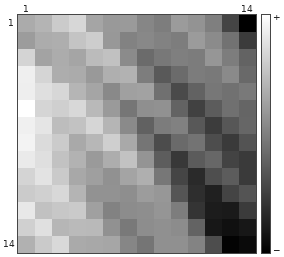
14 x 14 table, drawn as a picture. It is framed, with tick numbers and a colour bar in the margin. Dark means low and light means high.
Ninth with the highest average: middle left. Slope: up to the left. Grain: diagonal, down to the right.
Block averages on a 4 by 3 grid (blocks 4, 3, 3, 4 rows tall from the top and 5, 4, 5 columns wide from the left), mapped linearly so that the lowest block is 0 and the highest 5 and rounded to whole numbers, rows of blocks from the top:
432 / 531 / 530 / 430
